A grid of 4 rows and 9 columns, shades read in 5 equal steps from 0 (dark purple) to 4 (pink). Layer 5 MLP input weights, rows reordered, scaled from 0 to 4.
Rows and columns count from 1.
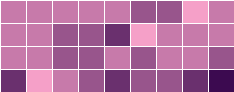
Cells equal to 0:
1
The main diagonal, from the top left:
3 3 2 2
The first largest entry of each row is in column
8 6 1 2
